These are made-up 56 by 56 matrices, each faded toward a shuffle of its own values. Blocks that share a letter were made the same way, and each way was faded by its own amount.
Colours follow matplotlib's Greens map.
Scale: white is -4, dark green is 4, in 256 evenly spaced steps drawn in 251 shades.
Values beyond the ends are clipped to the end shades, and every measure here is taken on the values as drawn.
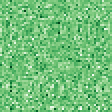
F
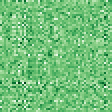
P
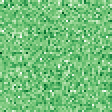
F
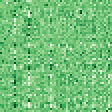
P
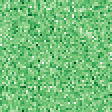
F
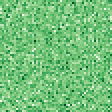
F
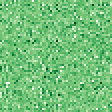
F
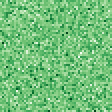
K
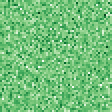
K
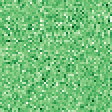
F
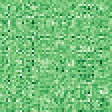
P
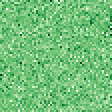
F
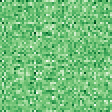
P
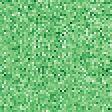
F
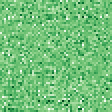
F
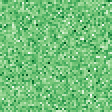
K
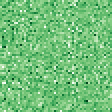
F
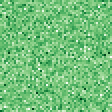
K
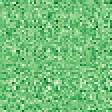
P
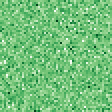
K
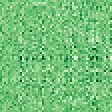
P
